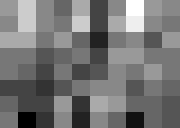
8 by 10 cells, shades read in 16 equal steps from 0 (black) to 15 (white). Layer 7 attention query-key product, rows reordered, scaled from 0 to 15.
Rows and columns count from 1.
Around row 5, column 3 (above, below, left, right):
5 3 6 7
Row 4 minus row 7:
1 3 1 -3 4 -6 0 3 1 2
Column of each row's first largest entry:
8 8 1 7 9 6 6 4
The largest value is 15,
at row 1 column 8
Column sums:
58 55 42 57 51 45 65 65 57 54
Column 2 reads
12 12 10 7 6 4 4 0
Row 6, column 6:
8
